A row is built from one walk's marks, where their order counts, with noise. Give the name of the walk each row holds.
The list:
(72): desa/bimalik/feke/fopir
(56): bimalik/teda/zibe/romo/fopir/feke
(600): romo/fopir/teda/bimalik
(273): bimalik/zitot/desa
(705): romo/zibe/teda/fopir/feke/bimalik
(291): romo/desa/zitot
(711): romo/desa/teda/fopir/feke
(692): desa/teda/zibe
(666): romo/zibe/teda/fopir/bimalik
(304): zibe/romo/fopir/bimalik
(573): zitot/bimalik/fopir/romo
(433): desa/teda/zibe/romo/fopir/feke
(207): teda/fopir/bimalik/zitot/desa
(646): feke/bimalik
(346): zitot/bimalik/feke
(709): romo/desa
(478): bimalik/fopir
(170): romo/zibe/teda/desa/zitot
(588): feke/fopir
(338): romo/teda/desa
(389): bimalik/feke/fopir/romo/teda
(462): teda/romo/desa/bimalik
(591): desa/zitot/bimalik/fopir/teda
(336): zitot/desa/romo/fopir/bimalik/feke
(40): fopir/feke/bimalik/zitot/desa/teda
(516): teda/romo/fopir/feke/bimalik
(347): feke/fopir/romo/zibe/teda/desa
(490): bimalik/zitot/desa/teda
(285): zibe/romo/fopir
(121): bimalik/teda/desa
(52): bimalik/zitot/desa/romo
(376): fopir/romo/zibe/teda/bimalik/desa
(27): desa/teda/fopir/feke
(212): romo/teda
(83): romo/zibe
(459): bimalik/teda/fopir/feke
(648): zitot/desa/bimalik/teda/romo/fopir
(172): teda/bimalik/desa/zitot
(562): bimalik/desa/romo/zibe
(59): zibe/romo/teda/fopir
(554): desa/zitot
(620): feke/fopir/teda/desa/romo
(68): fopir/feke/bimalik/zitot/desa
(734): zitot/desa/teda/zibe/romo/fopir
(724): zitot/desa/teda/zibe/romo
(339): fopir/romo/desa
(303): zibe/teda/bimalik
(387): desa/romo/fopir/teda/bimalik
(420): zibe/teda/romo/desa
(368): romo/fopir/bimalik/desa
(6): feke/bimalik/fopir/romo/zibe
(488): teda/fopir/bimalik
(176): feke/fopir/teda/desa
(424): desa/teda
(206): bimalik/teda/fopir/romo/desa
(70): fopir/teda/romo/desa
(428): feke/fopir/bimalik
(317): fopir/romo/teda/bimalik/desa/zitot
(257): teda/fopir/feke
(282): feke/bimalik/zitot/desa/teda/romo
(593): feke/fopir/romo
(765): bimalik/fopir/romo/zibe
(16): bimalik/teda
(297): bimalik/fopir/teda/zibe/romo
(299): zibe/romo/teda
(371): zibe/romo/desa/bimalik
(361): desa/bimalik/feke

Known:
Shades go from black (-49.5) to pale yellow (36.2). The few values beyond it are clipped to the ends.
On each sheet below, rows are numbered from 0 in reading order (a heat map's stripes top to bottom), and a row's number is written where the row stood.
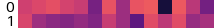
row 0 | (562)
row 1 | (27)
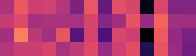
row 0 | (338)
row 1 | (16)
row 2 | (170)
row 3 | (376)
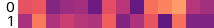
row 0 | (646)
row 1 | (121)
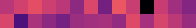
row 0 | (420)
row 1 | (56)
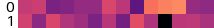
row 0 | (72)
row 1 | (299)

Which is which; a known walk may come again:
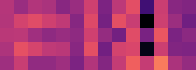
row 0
(620)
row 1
(420)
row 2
(176)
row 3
(338)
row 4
(573)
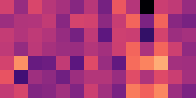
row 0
(299)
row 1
(387)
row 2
(212)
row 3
(304)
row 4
(346)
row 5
(56)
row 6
(336)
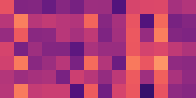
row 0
(257)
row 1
(121)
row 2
(591)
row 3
(593)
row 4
(361)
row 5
(600)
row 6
(709)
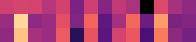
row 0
(692)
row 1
(172)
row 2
(291)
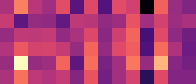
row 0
(170)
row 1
(389)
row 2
(206)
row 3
(371)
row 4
(273)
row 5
(424)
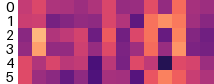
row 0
(16)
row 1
(72)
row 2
(52)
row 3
(207)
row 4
(83)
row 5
(588)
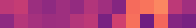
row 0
(478)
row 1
(648)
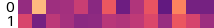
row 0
(490)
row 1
(6)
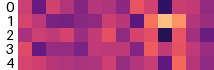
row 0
(297)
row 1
(428)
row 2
(376)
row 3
(705)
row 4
(303)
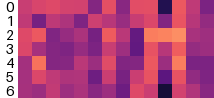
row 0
(562)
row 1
(666)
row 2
(646)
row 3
(27)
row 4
(40)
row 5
(339)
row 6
(734)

